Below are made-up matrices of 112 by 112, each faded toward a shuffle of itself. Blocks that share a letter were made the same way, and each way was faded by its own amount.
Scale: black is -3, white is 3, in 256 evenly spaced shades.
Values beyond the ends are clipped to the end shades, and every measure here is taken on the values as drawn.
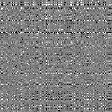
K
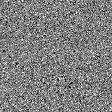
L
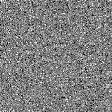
L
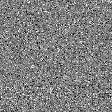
L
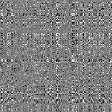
K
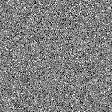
L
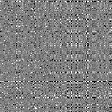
K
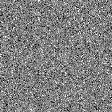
L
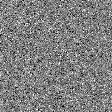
L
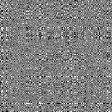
K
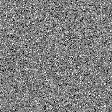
L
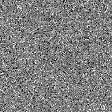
L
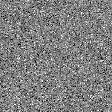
L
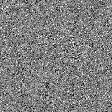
L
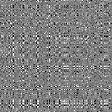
K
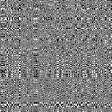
K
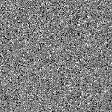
L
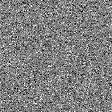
L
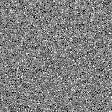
L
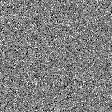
L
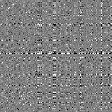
K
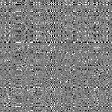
K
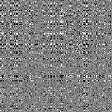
K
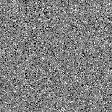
L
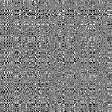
K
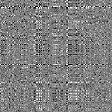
K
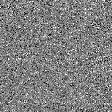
L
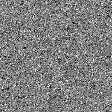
L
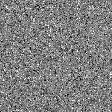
L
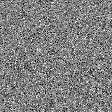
L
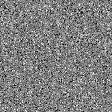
L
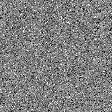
L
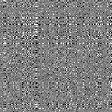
K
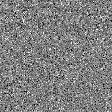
L
